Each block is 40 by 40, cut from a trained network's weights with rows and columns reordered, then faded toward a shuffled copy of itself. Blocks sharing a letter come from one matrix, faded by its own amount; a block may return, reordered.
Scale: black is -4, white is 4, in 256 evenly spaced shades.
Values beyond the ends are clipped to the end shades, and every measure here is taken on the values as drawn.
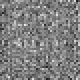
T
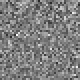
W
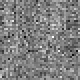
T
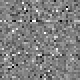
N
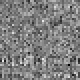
T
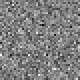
W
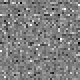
N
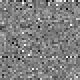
N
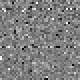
N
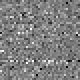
N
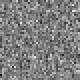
W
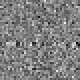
T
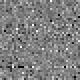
N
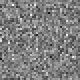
W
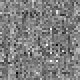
T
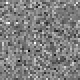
W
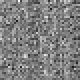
T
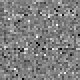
N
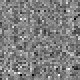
T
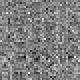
T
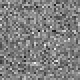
W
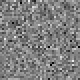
W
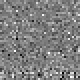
N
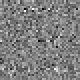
T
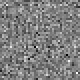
W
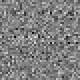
T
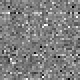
N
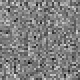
T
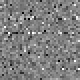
N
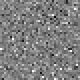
N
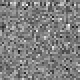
T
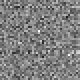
T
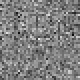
T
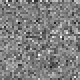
T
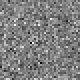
W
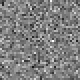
W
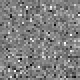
N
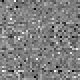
N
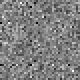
W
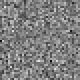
T
